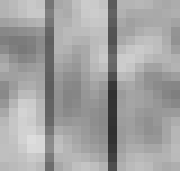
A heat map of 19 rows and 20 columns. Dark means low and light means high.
Ninth with the highest average: bottom left. Histogram: skewed, a long tail of low values. Odd lines: columns 6 and 13. Slope: none.
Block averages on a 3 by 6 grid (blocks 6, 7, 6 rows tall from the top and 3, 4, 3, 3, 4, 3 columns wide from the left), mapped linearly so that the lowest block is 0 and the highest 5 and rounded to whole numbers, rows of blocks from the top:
2 2 4 3 4 3 | 3 2 2 1 3 2 | 5 4 3 0 3 3
